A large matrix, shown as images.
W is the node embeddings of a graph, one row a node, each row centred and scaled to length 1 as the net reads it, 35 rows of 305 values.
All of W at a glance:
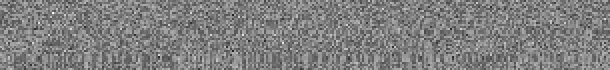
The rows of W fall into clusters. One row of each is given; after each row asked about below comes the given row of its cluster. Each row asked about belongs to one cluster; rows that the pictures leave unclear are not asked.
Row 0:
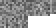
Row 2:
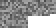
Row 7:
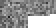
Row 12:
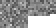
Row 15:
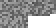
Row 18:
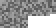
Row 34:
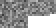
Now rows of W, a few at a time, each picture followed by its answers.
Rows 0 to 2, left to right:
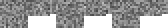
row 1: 15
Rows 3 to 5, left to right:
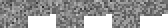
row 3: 0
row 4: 18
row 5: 15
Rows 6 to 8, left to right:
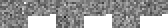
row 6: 2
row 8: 15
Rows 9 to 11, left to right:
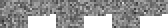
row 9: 7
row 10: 2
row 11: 2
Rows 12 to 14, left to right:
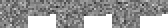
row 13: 2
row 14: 34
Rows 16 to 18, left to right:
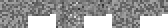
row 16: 15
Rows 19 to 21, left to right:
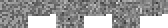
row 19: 15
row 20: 0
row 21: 7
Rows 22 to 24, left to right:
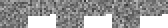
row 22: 7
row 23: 18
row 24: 12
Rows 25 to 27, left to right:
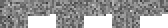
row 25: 7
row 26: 0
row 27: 18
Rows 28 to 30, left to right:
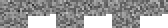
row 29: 18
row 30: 18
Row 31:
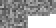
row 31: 34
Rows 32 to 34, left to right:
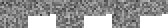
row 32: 0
